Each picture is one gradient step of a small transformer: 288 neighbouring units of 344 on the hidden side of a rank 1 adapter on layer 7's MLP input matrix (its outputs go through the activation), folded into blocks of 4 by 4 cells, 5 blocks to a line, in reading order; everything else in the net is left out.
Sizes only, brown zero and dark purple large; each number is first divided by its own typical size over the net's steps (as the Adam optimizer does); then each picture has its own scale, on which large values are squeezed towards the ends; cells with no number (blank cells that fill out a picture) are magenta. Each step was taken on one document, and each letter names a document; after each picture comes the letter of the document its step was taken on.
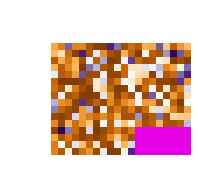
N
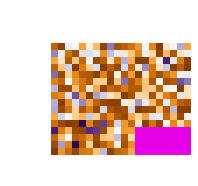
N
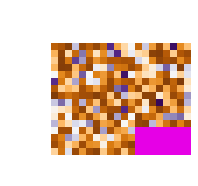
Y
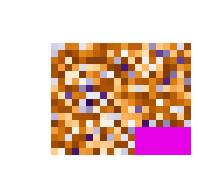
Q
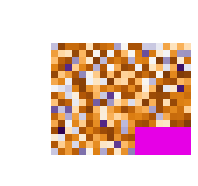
N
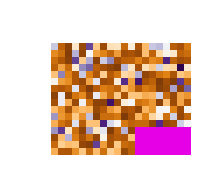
N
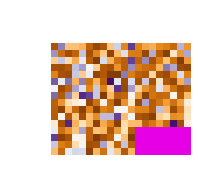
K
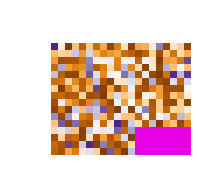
Y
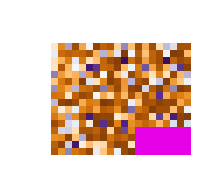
N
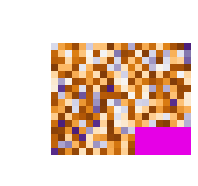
Y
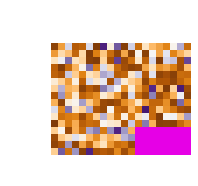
Q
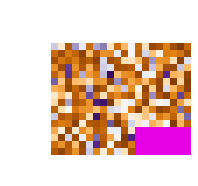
Q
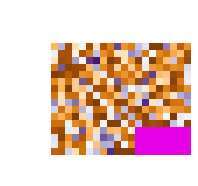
K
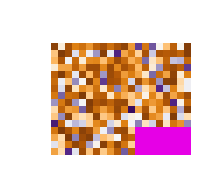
K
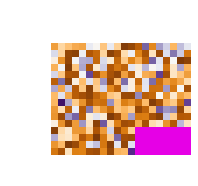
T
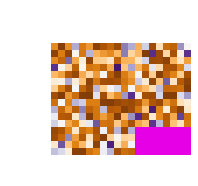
K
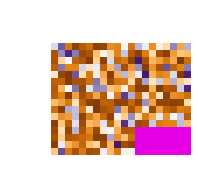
Y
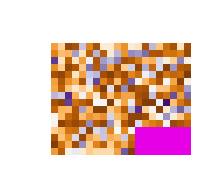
Q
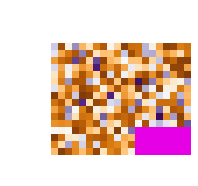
N
